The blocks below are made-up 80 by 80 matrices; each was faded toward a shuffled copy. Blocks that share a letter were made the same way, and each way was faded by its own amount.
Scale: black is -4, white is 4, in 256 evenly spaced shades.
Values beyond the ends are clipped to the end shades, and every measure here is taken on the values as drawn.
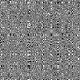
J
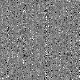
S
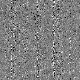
S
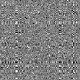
J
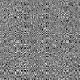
J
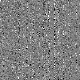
S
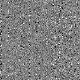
S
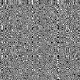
J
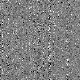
S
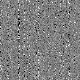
S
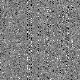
S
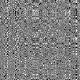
J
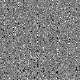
S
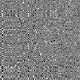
J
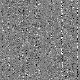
S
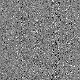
S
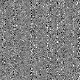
S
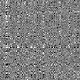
J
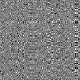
J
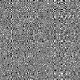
J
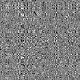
J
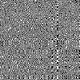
J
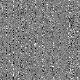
S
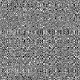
J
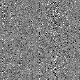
S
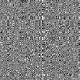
J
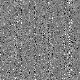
S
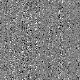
S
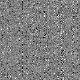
S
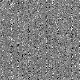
S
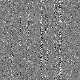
S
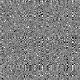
J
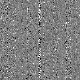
S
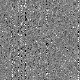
S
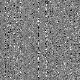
S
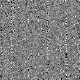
S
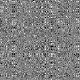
J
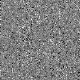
S
